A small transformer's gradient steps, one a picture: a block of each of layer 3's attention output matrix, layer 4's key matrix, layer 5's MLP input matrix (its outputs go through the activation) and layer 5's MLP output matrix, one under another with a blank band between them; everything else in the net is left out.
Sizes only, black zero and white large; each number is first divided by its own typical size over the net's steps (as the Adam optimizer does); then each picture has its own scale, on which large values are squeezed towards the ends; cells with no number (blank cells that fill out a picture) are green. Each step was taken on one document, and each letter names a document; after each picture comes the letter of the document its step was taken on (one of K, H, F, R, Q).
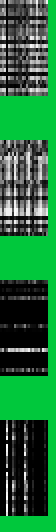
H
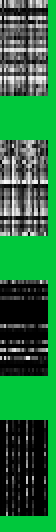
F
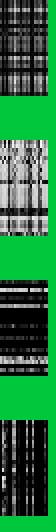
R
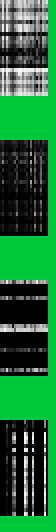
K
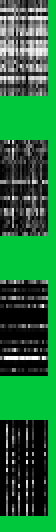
F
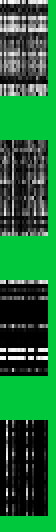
F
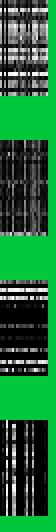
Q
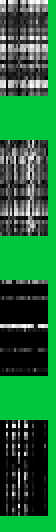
H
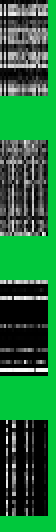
Q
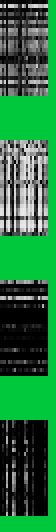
Q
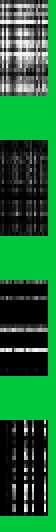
K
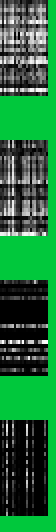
F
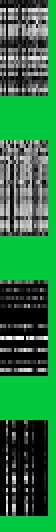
Q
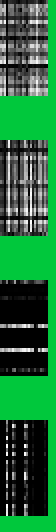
H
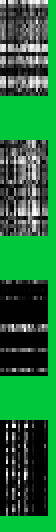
H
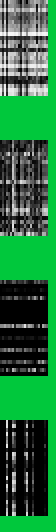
Q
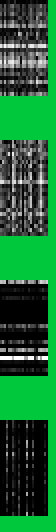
F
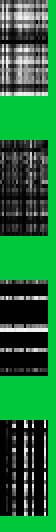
K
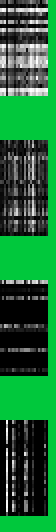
H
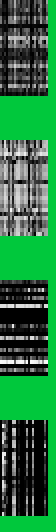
R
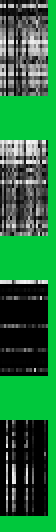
Q
